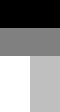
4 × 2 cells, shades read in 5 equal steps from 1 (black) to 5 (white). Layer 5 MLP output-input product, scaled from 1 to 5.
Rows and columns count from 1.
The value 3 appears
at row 2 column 1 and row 2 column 2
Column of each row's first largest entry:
1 1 1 1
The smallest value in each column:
1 1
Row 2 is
3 3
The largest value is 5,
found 2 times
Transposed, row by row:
1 3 5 5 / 1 3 4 4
